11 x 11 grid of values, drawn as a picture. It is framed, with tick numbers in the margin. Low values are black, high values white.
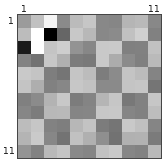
An odd patch, rougher than its surroundings, sits in the top left. A checkerboard runs through the table. The top left is the roughest part. There is no overall slope.
